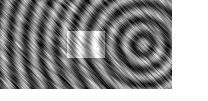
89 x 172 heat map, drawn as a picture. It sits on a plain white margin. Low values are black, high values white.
Odd patch: higher, in the centre. Rings: centred on the middle right. Slope: none. Ninth with the highest average: centre.
